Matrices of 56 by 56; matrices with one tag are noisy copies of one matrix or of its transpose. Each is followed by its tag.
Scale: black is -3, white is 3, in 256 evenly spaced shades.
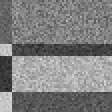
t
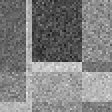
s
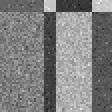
t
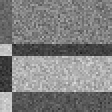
t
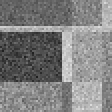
s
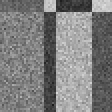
t
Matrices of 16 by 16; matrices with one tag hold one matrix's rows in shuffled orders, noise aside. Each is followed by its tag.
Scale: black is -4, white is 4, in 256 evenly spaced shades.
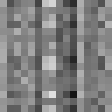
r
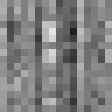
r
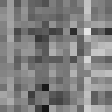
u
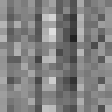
r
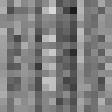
r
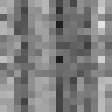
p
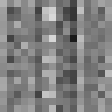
r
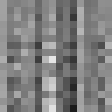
r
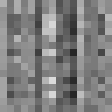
r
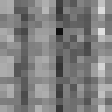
p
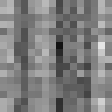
p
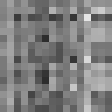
u
